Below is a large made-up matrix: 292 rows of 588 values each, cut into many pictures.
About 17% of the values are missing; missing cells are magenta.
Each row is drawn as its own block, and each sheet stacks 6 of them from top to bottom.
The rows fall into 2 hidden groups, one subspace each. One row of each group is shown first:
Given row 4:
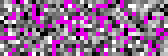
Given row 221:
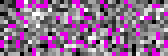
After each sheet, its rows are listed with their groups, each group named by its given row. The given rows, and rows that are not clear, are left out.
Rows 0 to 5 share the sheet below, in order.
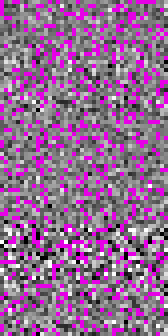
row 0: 4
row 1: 4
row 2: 221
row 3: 4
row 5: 4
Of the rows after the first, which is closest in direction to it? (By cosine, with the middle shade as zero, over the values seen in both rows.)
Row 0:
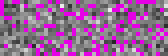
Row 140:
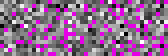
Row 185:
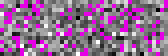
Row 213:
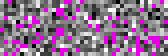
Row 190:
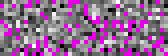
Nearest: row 213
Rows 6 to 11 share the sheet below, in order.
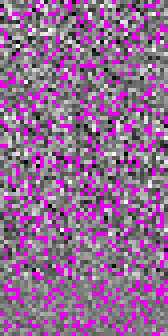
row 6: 221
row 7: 221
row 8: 4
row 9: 4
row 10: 4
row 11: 221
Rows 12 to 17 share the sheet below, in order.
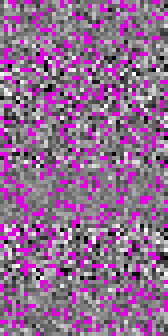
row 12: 4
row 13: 221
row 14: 4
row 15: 4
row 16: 4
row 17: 4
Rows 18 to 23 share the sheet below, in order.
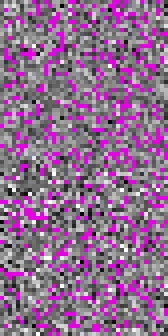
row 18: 4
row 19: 4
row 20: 4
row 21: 221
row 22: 221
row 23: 4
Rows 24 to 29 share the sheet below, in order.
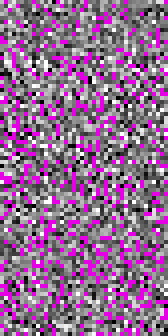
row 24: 221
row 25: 221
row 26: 221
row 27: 221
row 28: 221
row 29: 4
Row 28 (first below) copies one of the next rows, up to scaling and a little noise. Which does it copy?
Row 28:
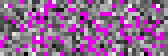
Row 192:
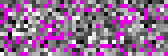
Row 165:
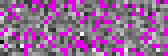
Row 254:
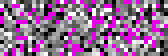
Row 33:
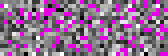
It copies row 33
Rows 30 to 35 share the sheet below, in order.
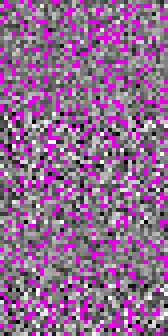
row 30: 221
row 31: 221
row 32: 221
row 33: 221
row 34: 4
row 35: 4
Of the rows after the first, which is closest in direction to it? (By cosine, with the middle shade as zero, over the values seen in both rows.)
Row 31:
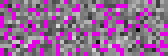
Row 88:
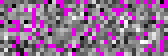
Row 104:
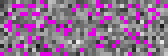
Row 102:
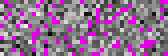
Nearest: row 102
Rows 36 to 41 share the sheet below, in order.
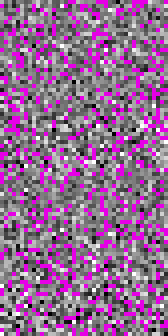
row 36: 4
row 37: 221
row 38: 221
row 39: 221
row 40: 4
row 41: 221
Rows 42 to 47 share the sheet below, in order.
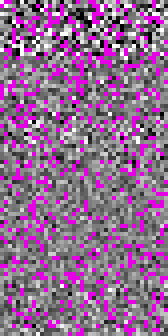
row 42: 221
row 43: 221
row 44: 221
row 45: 221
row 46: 221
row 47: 4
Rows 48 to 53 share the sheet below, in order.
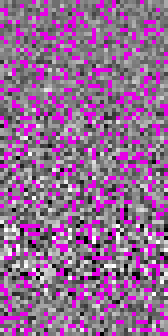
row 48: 4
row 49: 221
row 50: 221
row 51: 221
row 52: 4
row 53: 221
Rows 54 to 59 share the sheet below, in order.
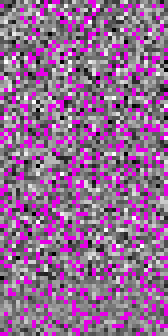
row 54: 221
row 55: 4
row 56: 4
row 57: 4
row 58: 221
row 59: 4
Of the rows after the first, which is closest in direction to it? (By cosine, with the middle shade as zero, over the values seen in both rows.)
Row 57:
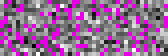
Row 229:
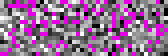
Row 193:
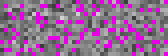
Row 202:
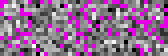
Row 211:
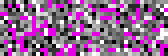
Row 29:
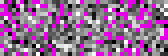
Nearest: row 29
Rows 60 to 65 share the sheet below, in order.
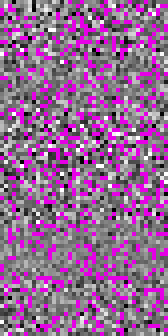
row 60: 221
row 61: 4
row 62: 221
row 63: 4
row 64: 4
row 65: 221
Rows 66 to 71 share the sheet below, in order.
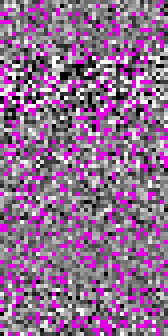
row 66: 4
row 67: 221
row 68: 4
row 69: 4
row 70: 4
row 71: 221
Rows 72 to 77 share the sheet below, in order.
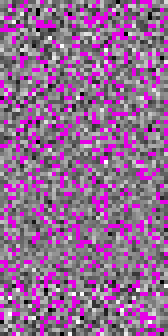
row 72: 4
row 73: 221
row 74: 4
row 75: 221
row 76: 4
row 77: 221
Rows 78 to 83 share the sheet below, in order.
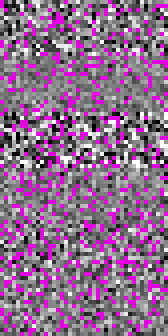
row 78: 4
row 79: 4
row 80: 4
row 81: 4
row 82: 4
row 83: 4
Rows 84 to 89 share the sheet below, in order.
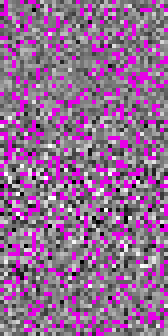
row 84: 221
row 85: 4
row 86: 221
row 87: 221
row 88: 221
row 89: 4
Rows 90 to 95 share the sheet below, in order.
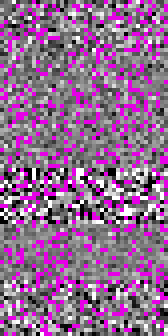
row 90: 221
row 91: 221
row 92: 221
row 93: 221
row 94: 4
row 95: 4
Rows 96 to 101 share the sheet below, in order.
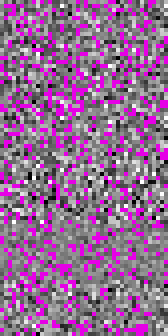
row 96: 4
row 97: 4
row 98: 4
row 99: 221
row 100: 4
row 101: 4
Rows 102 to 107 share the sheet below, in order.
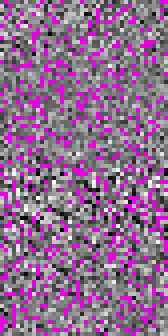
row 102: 221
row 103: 4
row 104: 221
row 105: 4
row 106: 4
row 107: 221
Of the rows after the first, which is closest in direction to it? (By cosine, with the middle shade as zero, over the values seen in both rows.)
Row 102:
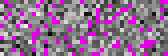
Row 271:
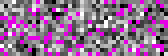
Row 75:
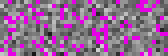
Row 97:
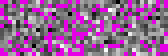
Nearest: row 75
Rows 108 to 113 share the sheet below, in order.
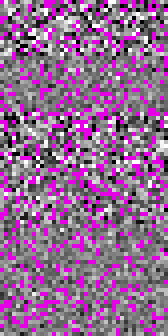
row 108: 221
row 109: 221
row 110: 4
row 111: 4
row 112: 4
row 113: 221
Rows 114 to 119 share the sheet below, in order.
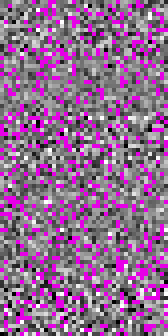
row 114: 4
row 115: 4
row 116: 4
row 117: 221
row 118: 4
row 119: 221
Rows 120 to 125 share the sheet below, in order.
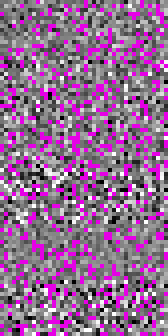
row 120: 221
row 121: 4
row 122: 4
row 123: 221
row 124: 4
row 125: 221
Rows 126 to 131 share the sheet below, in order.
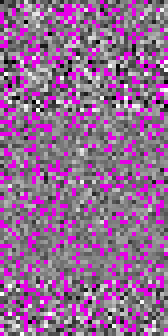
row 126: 221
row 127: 4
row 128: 221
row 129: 221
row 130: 4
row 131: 221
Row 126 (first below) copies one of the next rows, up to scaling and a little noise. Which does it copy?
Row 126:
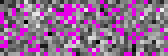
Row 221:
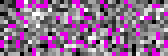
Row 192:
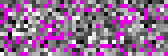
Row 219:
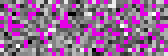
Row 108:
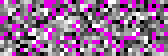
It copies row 221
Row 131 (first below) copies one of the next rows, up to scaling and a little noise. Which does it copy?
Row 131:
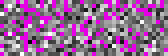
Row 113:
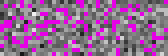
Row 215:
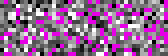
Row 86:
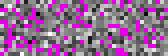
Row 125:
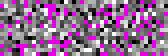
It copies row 86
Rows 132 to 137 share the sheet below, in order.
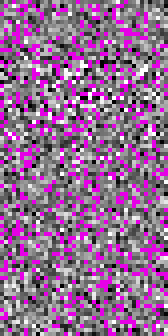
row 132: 4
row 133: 221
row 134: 221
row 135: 4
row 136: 4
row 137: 4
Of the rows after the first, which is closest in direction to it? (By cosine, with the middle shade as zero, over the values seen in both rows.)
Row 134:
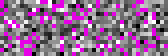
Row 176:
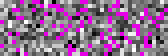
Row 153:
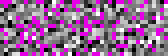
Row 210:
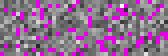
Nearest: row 210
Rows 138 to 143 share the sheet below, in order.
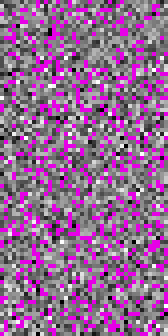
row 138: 221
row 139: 221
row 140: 221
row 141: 221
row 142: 221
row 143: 4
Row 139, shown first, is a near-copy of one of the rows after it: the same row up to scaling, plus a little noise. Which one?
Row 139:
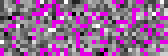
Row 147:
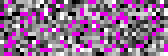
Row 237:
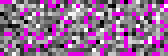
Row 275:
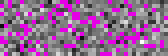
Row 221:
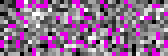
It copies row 147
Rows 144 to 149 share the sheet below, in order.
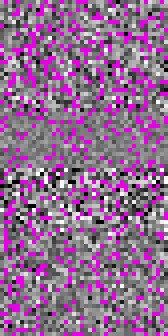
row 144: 4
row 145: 4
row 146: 221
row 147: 221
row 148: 4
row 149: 221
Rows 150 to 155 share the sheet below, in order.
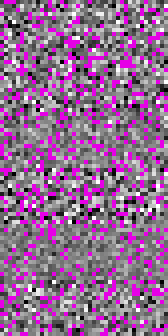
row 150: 221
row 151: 4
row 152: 4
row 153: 221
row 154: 221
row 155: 221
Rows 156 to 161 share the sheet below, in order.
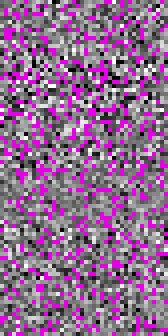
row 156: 221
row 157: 221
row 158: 221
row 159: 221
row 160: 4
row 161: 221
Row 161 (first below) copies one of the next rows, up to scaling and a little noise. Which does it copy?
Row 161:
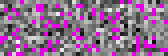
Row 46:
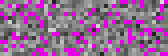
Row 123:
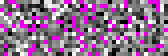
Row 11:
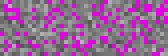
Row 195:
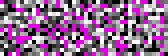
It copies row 195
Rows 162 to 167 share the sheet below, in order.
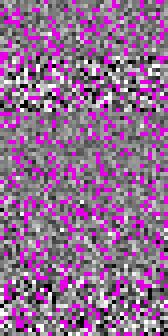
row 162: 221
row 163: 4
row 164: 221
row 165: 221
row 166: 4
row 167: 221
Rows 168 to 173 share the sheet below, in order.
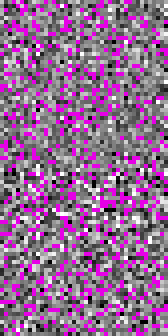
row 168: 4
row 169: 4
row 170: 4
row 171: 4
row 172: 4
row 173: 221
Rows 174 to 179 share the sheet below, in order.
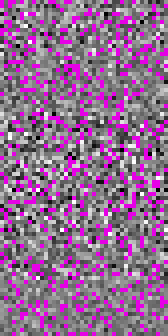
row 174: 221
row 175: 4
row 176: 221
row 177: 221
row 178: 4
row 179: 4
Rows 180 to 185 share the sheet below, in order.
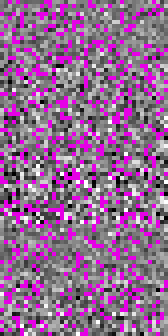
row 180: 221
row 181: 221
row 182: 4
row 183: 4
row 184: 4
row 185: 221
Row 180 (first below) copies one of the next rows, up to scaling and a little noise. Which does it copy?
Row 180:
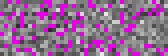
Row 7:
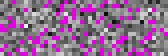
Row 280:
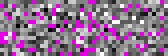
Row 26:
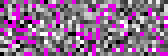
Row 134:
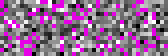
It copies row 280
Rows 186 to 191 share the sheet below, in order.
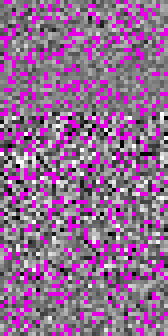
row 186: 221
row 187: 221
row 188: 221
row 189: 221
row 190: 4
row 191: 4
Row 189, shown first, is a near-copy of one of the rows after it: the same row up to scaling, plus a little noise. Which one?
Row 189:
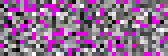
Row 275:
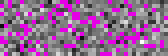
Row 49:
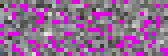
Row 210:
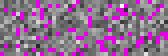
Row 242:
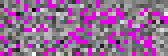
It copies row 242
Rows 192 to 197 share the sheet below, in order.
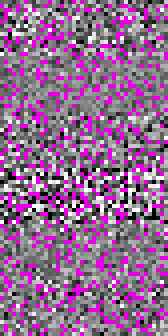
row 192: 221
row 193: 221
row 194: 4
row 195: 221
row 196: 4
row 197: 221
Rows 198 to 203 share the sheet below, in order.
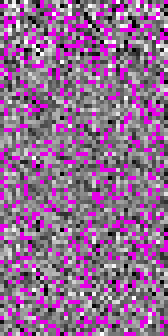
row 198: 4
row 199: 4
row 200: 4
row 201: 4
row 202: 4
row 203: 221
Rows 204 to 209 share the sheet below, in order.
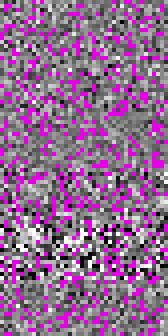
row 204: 221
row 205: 4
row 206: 221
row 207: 4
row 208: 221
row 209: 221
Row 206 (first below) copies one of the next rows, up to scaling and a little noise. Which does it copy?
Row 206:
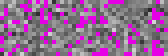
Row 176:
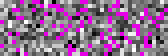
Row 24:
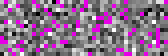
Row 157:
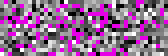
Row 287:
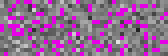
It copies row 24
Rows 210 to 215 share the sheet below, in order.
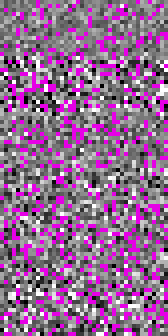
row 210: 221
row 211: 4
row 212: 221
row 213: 4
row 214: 4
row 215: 221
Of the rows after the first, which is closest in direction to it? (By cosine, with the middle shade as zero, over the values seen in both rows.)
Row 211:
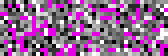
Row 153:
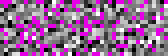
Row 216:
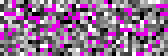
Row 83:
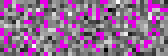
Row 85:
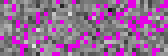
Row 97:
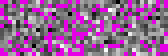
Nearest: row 97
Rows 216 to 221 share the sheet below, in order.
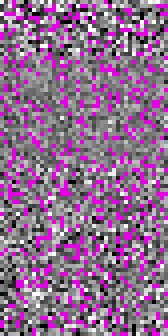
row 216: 221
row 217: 4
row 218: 4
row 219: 221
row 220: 221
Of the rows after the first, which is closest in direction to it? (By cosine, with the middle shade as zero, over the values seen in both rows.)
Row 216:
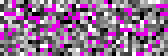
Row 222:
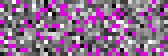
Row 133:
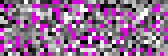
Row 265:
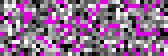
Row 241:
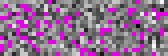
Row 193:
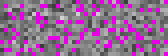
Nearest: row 241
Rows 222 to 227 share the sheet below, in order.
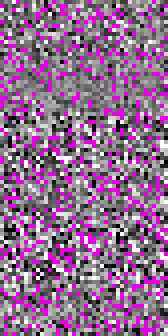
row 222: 221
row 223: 4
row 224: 4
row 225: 4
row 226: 4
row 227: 4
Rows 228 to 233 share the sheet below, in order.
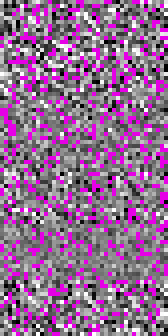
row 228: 4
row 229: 221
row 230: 4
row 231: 4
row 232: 4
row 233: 4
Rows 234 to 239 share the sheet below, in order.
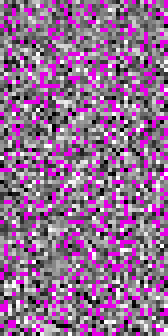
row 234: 4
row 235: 4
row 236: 221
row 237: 221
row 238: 221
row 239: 4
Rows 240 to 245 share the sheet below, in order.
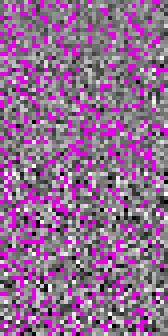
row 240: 4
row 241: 221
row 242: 221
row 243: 4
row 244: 221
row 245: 221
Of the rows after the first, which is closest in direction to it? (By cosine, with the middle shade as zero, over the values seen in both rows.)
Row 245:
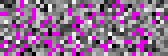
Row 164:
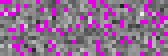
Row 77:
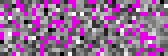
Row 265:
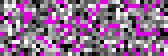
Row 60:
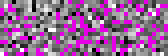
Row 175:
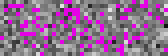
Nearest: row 77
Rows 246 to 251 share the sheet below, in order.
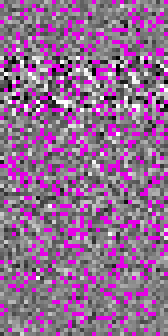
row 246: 221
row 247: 4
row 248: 221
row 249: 4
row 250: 4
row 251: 221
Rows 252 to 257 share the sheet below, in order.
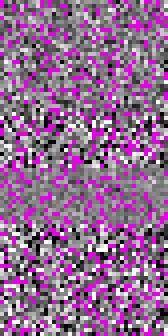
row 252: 4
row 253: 4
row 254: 221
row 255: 221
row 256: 221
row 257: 4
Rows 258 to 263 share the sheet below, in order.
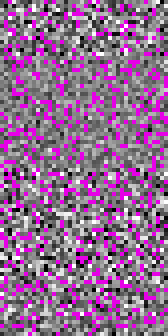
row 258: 221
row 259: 4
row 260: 4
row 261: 4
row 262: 221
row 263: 221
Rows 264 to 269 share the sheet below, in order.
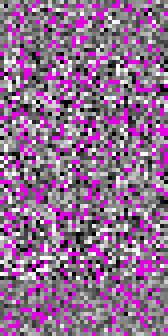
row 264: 221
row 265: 4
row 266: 221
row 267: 4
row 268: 221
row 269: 4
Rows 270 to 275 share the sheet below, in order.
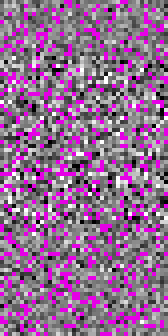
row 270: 4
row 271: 221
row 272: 221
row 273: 4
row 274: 221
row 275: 221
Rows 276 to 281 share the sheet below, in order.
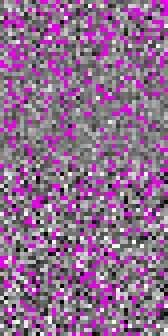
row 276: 4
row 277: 221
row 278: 4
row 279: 4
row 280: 221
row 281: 4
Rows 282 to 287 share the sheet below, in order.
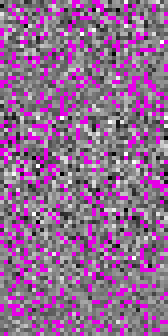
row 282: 221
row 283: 221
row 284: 4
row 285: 4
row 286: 221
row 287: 221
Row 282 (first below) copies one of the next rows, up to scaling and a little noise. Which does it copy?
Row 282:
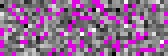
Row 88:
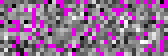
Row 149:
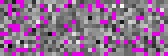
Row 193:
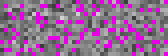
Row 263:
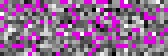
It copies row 263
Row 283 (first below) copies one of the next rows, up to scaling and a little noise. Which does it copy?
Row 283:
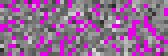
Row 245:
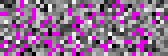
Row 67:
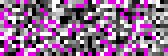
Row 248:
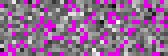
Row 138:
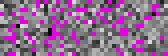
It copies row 248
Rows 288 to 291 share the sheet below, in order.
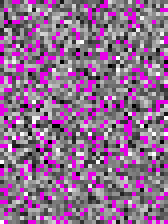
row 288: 221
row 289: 4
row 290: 221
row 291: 221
